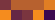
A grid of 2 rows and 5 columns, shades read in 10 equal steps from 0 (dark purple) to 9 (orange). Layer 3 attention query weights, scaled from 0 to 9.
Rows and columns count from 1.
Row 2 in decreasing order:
9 9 3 2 0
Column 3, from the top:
6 3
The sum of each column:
12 8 9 15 8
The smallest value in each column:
3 2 3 6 0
